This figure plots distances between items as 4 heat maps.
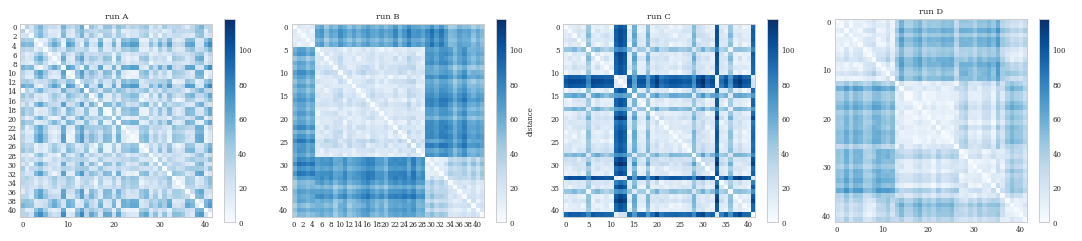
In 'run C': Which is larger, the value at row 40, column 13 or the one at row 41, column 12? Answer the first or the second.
the first
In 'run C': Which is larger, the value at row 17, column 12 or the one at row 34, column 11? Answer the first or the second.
the first
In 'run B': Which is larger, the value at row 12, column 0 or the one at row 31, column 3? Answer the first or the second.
the second
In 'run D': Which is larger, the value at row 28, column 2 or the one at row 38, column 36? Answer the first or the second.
the first
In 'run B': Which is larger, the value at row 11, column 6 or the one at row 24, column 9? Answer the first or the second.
the second
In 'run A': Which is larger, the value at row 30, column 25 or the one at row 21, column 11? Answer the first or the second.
the second
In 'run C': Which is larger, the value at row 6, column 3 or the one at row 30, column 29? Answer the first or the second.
the second
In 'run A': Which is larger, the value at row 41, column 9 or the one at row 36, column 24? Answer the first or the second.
the first
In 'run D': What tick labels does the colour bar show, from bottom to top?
0, 20, 40, 60, 80, 100
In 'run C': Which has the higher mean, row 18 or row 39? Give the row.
18
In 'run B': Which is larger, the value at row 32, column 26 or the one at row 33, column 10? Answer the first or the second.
the first
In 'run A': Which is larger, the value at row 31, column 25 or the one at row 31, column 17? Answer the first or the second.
the second
